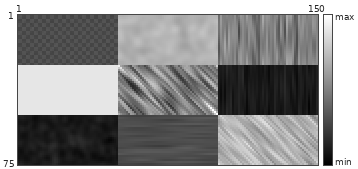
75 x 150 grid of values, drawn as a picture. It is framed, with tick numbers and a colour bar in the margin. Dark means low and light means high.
The table splits into 3 rows of 3 panels. Panel 1,1: low, checkered, faint in contrast. Panel 1,2: high, blotchy, faint in contrast. Panel 1,3: middling, streaked downward. Panel 2,1: very high, flat. Panel 2,2: middling, slanting down to the right, strong in contrast. Panel 2,3: very low, streaked downward, faint in contrast. Panel 3,1: very low, blotchy, faint in contrast. Panel 3,2: low, streaked across, faint in contrast. Panel 3,3: high, slanting down to the right.
